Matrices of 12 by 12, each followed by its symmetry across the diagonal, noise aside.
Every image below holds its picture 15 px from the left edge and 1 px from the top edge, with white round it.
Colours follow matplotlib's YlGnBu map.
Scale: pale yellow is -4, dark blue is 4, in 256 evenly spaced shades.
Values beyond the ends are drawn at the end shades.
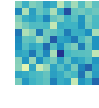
neither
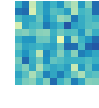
neither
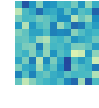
antisymmetric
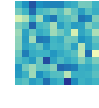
antisymmetric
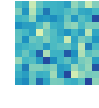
neither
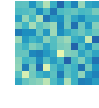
neither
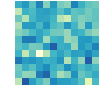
neither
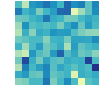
antisymmetric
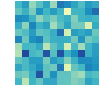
antisymmetric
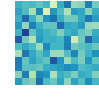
antisymmetric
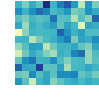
antisymmetric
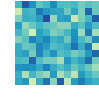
antisymmetric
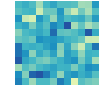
neither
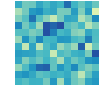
neither
